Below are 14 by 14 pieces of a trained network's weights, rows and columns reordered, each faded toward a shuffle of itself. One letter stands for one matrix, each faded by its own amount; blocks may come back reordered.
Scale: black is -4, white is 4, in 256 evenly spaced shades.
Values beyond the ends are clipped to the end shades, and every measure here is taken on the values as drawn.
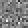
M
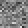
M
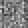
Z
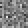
Z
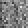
Z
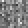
Z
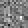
M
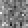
Z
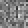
M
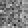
Z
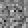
Z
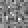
Z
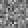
M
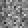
Z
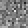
M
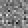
Z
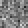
Z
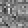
M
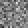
M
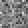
Z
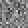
M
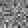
M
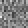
M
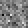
Z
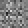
M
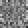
M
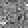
Z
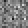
Z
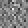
M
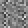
M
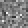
Z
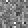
Z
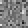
M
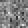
Z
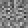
M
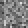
Z
